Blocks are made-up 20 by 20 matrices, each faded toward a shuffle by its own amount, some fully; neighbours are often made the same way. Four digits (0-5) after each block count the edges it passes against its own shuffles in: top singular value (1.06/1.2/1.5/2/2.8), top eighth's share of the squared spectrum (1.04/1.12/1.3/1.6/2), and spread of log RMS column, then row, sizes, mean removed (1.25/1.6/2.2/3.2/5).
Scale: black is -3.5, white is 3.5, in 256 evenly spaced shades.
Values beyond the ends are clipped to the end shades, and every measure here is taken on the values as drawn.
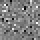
0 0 0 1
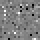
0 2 0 0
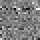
2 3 0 2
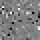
2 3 0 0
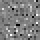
2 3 0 0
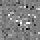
1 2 0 0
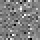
2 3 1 0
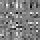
3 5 2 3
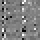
3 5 2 1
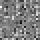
3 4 2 1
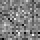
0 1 0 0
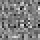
3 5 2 2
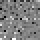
1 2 0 1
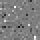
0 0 0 0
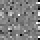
3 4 1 0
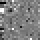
3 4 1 0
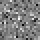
0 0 0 0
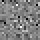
0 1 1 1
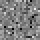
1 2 0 0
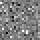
0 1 1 0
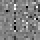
3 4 2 0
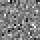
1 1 0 0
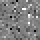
0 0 0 0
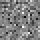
1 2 1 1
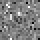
0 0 0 0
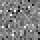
1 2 0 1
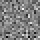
2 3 0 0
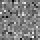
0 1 0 1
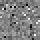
0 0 0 0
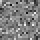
1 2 0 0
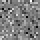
0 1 0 0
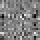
3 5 2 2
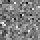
1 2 0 0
